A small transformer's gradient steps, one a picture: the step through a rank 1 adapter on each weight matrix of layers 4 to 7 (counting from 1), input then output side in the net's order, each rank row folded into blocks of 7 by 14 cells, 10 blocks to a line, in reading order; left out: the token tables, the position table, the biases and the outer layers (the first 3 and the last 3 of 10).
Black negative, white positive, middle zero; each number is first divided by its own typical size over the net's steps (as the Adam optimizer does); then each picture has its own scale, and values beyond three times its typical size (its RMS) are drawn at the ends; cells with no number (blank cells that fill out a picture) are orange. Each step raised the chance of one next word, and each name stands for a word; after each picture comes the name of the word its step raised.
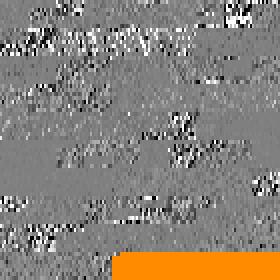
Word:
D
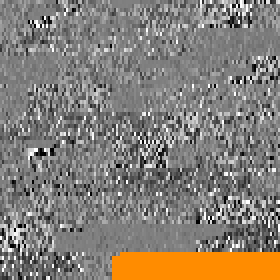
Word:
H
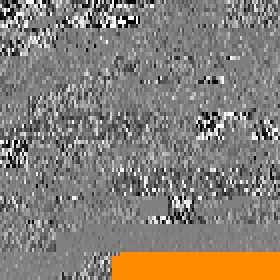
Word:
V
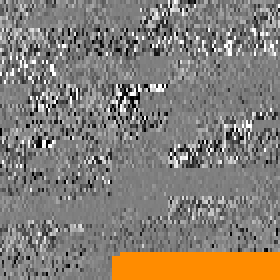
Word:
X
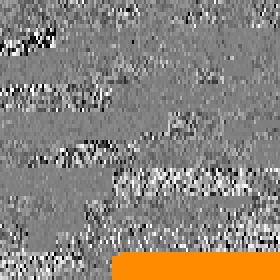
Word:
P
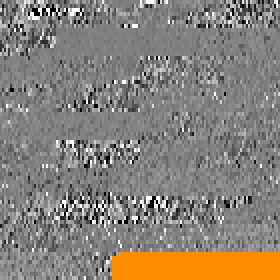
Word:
D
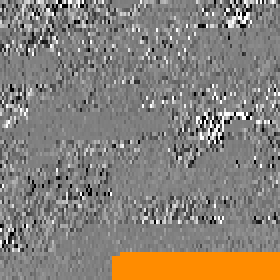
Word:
D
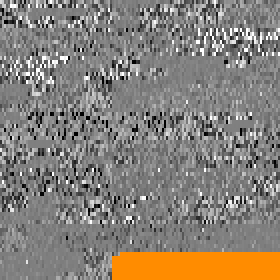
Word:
X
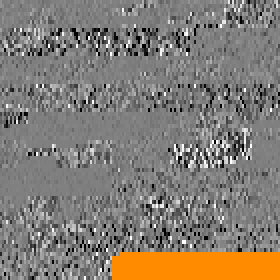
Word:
D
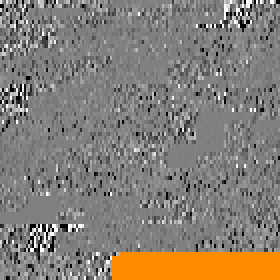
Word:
D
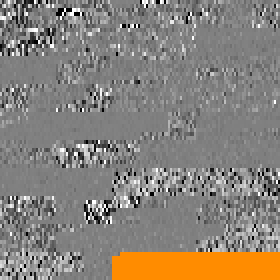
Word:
P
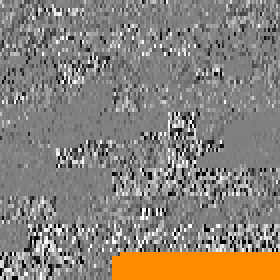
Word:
P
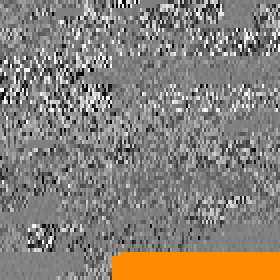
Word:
X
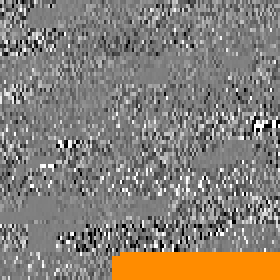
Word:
V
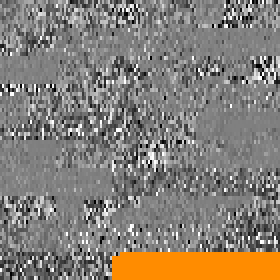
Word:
H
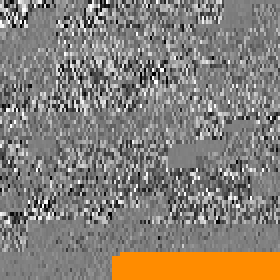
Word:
V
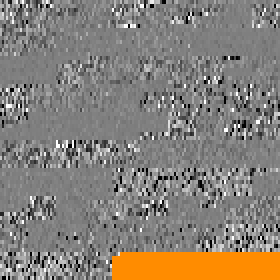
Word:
P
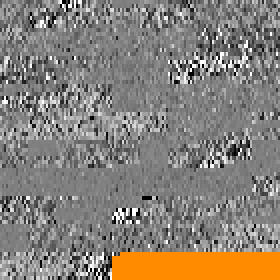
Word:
X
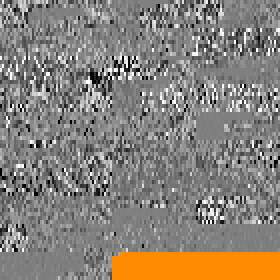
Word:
X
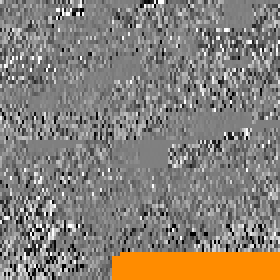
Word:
X
